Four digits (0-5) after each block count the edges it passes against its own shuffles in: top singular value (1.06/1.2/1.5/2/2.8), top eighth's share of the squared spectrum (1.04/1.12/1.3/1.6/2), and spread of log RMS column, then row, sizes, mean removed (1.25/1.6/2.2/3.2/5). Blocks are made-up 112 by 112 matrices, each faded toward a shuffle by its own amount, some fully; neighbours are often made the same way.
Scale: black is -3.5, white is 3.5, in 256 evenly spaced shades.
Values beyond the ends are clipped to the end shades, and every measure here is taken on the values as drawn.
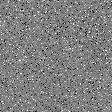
0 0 0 0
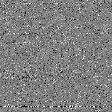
4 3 1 2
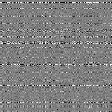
5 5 2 4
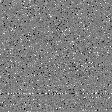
3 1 0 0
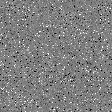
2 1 0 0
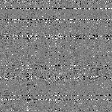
3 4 3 4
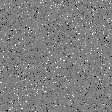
1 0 0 0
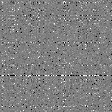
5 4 2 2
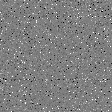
2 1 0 0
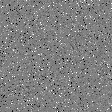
0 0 0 0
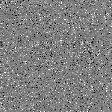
3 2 0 1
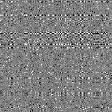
5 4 2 3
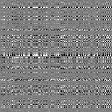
5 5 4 5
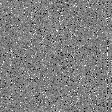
2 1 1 0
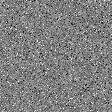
0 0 0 0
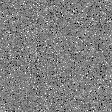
0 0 1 0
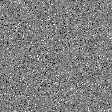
0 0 1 0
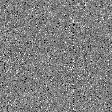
1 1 2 0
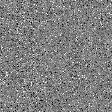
0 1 1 0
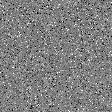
0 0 1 0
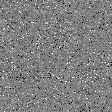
1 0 0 1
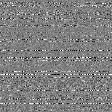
3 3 0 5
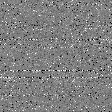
2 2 0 2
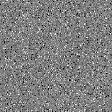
4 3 2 1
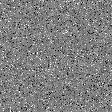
2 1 0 0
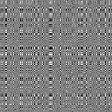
5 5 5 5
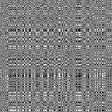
5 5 4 4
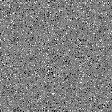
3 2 0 1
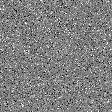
2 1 0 0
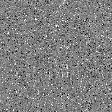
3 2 1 0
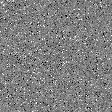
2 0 0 0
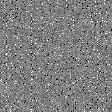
3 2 2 0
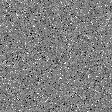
1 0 0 0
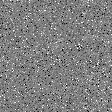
1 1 0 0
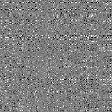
5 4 3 3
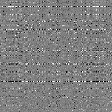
5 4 2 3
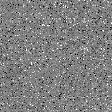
3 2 1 1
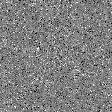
3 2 1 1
